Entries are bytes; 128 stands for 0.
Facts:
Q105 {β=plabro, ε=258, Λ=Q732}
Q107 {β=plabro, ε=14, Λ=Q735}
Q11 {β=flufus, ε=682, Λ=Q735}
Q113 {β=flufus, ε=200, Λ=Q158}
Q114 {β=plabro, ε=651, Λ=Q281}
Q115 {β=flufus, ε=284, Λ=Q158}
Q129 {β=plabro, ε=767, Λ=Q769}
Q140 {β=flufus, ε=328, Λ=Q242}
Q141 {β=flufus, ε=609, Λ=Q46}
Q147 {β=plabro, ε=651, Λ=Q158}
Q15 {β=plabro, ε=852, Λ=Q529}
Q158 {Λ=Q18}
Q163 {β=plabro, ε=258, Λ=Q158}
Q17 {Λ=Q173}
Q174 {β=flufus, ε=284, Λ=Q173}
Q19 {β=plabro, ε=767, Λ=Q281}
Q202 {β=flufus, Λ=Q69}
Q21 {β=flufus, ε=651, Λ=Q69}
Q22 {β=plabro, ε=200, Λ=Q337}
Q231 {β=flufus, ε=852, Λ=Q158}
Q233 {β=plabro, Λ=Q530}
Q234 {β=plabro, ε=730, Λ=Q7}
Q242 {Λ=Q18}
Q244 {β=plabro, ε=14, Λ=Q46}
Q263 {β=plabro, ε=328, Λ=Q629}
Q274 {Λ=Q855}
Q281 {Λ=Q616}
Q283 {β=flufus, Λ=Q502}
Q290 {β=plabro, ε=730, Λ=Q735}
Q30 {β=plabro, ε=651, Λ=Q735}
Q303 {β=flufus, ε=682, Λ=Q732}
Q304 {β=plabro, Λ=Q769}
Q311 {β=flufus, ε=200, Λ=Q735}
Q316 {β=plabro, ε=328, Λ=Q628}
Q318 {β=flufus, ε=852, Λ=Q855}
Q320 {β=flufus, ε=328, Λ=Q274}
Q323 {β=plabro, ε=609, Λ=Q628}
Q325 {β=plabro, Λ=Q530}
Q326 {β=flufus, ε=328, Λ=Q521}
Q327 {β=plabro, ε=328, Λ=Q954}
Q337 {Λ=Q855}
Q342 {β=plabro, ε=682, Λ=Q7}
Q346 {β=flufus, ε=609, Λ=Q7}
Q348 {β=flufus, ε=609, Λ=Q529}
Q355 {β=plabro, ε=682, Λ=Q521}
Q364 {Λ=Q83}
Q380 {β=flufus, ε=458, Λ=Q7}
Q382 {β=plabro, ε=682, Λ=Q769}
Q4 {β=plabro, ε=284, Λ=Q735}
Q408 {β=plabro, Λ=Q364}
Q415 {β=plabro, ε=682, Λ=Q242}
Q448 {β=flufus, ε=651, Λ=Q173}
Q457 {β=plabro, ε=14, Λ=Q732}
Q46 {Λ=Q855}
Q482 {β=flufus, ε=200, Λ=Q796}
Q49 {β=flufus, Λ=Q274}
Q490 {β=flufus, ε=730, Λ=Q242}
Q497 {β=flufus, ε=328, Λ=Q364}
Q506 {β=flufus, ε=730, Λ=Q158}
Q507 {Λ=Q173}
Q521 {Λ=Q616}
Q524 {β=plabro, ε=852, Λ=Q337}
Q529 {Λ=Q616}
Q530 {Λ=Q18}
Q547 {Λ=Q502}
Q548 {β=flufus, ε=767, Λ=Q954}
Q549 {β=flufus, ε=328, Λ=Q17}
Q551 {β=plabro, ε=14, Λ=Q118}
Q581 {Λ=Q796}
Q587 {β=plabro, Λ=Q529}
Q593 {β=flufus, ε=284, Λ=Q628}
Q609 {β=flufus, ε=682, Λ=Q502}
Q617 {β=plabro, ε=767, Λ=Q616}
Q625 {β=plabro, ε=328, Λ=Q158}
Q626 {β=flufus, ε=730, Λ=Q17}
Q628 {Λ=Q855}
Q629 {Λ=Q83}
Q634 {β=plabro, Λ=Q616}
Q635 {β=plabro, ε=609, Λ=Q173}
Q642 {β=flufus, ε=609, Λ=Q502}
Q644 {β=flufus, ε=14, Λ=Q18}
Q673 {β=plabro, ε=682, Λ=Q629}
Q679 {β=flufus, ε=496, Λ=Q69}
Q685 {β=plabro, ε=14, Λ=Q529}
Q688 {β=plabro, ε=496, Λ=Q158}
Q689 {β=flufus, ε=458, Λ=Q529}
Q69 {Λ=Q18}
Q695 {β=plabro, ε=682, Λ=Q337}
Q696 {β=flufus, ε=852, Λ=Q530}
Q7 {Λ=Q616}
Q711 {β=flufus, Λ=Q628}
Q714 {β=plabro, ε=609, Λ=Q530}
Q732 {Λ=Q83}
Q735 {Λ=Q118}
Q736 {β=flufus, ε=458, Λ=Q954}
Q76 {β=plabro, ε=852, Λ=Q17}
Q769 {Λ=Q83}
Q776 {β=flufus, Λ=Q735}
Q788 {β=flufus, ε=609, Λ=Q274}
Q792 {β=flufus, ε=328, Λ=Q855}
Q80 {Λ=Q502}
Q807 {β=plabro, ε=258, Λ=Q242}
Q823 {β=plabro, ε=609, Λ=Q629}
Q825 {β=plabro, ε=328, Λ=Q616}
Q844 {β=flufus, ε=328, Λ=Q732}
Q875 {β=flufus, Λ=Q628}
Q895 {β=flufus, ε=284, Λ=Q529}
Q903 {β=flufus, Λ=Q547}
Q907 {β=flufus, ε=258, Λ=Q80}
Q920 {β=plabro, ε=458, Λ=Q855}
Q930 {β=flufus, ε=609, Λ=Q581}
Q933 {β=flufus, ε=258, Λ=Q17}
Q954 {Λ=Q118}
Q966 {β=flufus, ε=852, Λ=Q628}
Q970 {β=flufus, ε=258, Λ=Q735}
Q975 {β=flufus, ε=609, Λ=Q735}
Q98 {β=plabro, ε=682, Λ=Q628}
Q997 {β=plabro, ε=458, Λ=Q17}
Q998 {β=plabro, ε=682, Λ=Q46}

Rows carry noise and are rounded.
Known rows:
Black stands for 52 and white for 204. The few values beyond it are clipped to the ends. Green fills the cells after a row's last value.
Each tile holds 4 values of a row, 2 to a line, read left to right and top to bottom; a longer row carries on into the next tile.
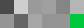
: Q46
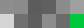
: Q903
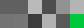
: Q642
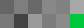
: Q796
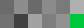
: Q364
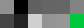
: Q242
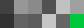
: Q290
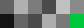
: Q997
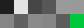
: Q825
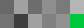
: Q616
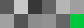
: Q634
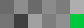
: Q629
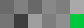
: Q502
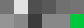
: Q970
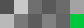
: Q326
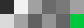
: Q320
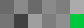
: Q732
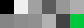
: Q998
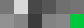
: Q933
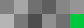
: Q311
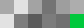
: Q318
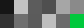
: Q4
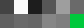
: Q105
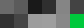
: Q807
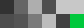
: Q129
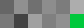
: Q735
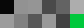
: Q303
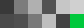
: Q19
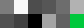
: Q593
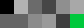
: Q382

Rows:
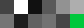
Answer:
Q316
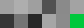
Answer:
Q736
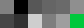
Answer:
Q18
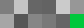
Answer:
Q15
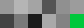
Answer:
Q380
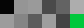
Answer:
Q11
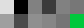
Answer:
Q696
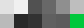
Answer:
Q966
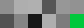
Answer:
Q689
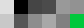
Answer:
Q644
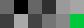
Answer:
Q506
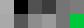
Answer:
Q202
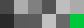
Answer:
Q234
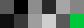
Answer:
Q714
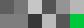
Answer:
Q348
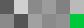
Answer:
Q855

